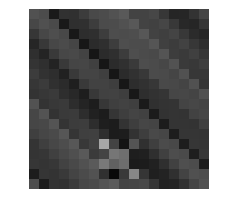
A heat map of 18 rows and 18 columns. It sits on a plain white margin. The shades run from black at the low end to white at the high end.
Values change most from cell to cell in the bottom middle. The grain runs diagonally down to the right. There is no overall slope. An odd patch, rougher than its surroundings, sits in the bottom middle. No single row or column stands out from its neighbours.
